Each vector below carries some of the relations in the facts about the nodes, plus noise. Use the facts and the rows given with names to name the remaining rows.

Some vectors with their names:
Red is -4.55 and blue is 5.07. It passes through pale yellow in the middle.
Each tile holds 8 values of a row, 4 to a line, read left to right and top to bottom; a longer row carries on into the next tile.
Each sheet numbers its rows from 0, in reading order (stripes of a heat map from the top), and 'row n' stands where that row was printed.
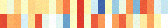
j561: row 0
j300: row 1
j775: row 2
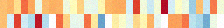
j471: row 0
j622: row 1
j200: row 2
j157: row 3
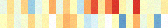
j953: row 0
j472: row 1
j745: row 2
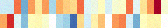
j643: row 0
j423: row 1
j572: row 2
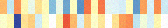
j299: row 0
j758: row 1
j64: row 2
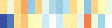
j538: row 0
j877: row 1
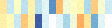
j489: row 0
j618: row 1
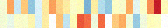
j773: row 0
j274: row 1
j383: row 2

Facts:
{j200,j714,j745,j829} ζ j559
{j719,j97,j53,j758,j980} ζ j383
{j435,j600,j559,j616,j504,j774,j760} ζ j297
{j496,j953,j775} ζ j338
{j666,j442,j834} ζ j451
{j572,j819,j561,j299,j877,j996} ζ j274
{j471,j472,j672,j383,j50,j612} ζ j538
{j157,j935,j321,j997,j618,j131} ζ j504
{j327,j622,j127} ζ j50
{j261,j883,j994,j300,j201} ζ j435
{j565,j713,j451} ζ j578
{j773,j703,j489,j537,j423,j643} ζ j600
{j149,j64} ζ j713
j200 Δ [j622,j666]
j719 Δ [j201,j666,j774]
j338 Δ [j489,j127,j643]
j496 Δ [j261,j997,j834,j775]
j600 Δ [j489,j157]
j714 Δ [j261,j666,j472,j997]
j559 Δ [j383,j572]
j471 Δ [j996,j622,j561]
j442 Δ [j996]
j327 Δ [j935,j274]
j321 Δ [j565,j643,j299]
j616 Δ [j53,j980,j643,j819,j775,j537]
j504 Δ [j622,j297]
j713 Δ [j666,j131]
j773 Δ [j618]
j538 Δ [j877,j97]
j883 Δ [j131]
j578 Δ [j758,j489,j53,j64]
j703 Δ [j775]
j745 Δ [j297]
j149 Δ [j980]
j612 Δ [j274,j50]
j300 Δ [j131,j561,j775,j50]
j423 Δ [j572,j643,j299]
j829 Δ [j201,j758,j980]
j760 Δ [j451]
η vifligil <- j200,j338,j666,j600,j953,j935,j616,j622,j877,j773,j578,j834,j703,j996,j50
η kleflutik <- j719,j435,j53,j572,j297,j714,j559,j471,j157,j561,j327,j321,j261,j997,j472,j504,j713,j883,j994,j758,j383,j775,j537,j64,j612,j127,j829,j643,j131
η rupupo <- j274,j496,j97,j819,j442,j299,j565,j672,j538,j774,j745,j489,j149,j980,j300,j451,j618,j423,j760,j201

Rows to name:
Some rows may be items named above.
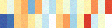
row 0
j538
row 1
j666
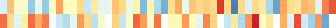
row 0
j50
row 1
j672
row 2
j274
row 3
j713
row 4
j980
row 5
j504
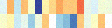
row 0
j338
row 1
j423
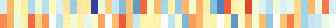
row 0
j50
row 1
j578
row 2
j53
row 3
j819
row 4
j442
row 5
j127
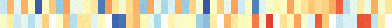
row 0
j338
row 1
j834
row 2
j538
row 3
j600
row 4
j935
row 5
j883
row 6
j774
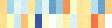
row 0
j489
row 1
j703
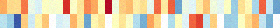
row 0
j423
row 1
j714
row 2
j321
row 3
j201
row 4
j97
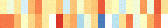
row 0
j131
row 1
j297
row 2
j829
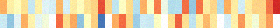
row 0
j672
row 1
j297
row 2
j127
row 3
j537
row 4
j719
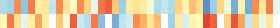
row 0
j537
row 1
j504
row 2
j149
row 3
j616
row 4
j758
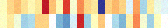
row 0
j559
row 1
j496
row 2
j760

